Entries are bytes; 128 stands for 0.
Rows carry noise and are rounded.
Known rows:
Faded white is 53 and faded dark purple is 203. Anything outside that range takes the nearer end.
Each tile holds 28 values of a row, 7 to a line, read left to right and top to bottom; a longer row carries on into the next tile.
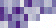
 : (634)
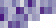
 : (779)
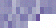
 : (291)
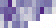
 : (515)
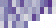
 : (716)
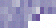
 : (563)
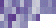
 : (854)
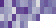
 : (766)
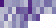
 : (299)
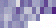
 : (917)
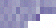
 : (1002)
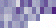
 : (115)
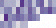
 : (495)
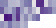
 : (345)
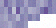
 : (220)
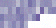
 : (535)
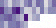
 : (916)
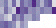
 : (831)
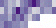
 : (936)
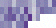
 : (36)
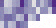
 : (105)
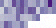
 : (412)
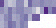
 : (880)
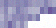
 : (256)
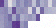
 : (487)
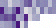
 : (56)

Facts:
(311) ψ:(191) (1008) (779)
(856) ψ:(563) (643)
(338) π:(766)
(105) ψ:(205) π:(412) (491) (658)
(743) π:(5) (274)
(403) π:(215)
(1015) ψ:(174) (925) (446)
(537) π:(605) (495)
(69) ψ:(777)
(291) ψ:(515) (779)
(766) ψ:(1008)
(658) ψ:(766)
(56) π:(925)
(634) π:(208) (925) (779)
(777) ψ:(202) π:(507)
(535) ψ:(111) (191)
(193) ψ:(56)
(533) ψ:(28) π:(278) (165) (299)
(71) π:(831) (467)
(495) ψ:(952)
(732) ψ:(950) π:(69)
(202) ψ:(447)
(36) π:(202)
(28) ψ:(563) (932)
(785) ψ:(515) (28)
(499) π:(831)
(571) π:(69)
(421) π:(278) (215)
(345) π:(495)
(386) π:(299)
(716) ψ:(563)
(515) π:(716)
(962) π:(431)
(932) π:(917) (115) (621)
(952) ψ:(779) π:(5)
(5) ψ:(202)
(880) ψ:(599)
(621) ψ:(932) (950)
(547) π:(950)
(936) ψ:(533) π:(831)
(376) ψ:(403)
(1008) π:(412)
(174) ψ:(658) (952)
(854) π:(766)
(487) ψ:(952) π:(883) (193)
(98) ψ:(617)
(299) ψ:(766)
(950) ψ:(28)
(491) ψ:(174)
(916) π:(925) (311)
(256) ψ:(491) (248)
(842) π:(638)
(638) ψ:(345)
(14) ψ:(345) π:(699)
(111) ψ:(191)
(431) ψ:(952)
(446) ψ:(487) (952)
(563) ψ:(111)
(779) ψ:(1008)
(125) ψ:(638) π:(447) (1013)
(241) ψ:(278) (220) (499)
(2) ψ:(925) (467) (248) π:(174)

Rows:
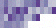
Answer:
(71)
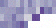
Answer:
(643)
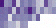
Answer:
(215)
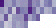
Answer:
(165)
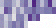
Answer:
(5)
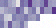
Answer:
(621)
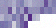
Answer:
(202)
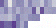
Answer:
(883)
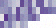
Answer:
(605)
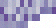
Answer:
(205)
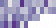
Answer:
(193)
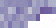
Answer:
(248)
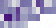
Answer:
(537)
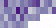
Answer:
(499)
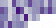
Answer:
(925)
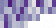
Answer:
(125)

